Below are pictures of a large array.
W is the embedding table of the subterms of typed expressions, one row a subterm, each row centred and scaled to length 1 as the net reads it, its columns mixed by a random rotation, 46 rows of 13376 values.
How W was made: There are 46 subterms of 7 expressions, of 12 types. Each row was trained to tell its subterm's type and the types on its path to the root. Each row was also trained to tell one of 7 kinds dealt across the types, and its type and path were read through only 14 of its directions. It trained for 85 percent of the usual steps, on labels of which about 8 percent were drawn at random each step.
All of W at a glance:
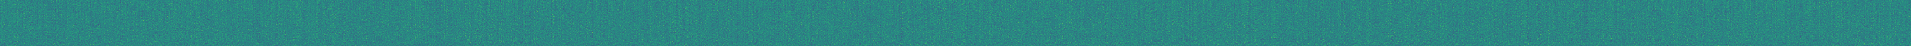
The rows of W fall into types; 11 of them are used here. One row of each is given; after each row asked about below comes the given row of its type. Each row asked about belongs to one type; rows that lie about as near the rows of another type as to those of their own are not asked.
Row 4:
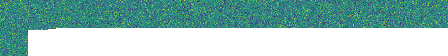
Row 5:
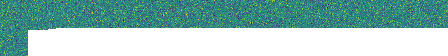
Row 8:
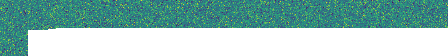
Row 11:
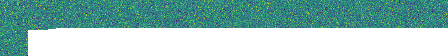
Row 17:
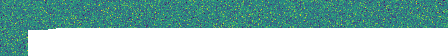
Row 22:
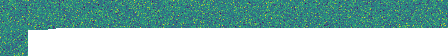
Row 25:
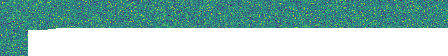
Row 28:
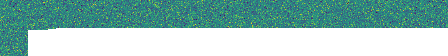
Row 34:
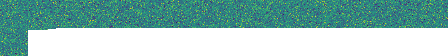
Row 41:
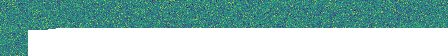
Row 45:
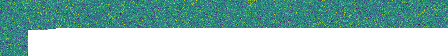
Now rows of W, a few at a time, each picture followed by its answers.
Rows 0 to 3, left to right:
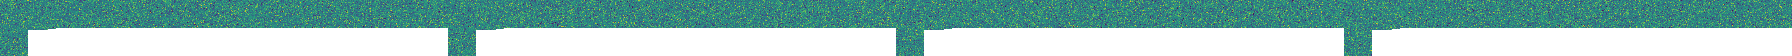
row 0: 22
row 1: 5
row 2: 41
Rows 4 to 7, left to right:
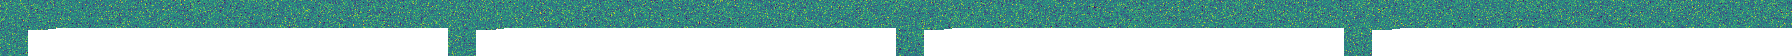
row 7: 34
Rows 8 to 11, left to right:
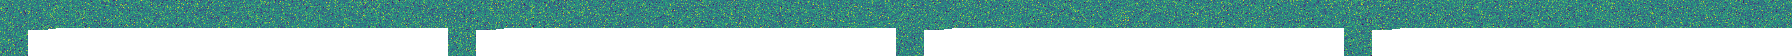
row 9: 8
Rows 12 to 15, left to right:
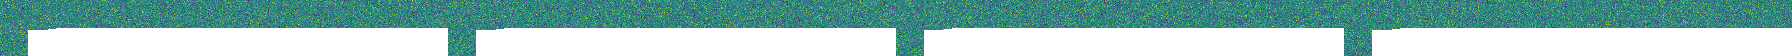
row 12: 41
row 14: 5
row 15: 25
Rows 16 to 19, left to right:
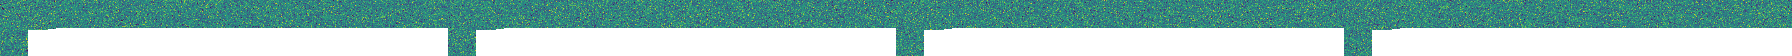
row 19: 45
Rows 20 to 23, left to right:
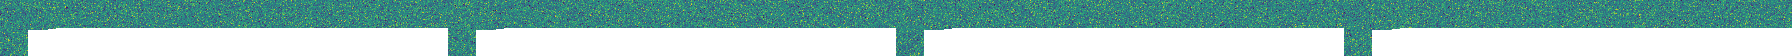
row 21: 17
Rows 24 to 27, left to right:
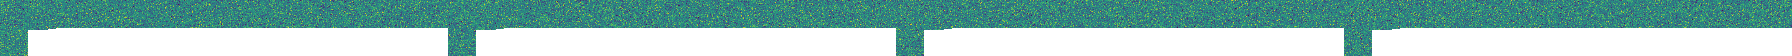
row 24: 41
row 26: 17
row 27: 25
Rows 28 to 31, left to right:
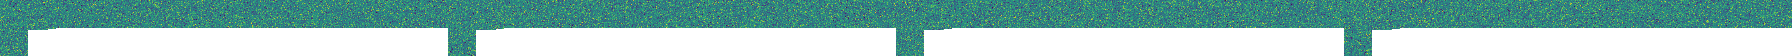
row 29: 8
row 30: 41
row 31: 17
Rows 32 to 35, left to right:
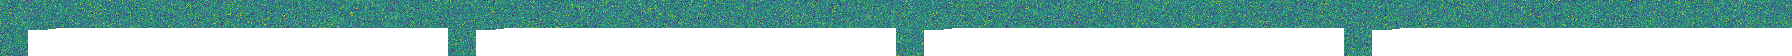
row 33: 17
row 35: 8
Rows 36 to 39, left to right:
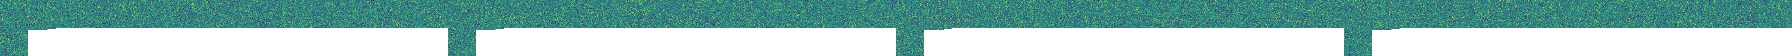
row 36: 8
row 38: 11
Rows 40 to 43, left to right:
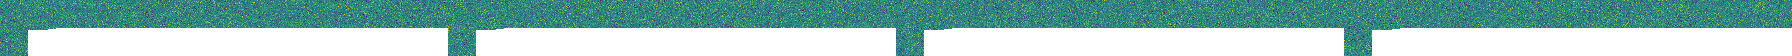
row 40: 28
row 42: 25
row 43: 25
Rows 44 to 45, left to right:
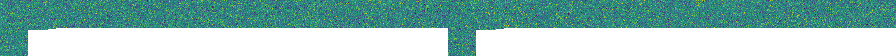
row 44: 28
